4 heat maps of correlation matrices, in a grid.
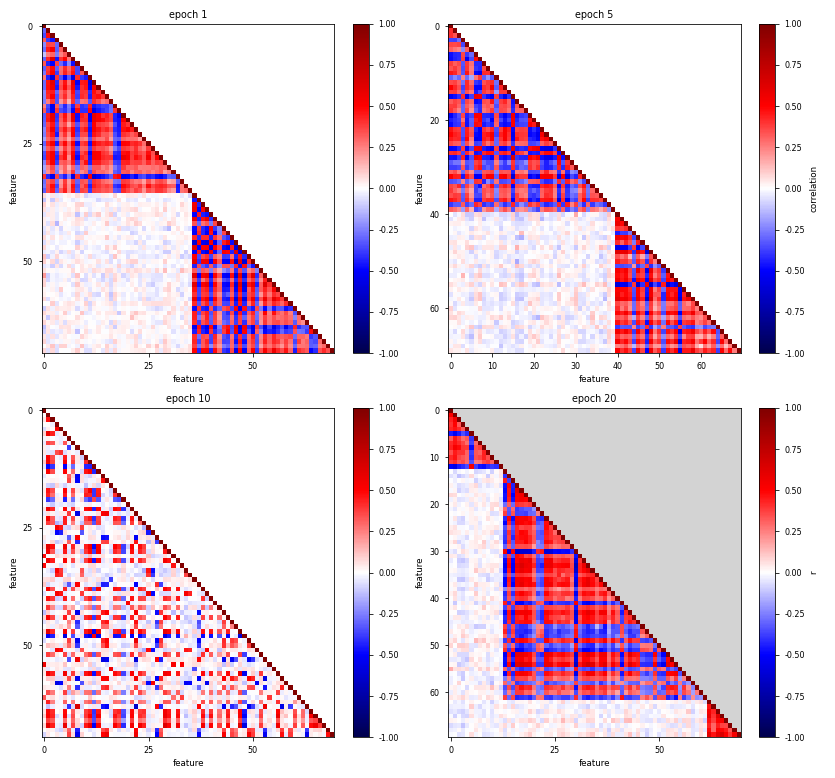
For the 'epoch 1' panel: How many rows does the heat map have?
70
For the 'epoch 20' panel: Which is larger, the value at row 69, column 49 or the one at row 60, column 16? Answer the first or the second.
the second
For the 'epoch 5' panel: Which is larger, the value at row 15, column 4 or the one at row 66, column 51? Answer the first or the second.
the second
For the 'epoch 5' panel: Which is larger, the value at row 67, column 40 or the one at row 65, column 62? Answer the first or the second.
the first
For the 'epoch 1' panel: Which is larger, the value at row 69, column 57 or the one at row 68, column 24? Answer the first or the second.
the first
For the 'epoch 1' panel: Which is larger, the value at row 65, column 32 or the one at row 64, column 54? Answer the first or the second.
the first
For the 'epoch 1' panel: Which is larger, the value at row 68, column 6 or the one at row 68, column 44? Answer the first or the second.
the first
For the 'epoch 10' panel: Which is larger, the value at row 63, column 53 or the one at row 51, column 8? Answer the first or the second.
the first
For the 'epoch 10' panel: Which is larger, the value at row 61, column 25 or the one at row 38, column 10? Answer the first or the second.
the second
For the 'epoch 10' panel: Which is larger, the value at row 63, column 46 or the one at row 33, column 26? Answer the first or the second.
the second
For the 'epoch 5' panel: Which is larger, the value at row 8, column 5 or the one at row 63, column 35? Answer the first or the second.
the first
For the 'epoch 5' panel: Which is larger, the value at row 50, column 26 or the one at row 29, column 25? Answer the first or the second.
the first
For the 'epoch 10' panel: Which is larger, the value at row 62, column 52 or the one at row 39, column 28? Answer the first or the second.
the first
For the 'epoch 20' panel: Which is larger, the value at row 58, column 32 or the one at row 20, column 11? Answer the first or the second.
the second
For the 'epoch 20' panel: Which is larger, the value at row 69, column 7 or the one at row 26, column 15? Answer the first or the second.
the first
